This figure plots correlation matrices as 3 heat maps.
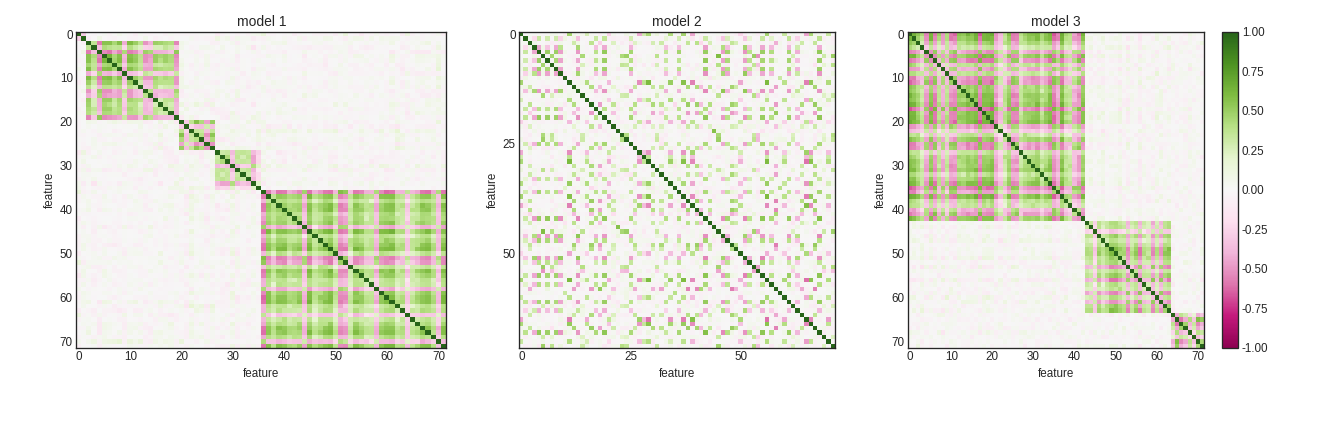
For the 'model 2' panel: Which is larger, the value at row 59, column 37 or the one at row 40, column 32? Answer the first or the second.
the second
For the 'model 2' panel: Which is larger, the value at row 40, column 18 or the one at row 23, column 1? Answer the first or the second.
the second
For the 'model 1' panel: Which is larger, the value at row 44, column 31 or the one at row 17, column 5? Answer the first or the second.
the second
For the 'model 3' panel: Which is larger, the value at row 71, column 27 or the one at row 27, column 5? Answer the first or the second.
the second
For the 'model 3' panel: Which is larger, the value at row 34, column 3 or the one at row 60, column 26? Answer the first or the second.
the first
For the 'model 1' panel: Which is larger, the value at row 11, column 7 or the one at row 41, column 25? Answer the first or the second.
the first
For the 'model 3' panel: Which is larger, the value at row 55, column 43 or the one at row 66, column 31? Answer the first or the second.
the first
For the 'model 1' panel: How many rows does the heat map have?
72
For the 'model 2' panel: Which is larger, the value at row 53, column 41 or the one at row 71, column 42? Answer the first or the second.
the first
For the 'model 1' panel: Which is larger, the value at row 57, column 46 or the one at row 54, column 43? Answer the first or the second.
the second
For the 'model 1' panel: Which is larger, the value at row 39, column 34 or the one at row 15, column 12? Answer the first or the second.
the second
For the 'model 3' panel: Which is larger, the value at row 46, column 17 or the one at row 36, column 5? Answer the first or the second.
the first
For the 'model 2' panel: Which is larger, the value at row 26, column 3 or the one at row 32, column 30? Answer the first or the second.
the second
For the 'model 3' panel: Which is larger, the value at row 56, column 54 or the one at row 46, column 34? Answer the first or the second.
the second
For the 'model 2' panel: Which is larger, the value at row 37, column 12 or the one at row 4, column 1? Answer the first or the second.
the second
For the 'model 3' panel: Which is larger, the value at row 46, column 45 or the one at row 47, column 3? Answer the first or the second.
the second
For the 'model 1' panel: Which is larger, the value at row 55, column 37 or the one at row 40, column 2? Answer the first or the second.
the first
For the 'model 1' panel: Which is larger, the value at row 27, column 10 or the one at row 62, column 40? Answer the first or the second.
the second
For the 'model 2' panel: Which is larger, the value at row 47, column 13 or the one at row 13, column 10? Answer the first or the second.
the second
